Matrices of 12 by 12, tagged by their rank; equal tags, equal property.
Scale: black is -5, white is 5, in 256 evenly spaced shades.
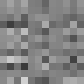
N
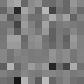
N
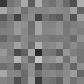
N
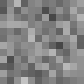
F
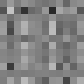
N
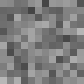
F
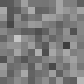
F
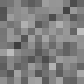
F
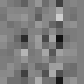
N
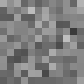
F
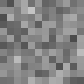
F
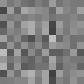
N
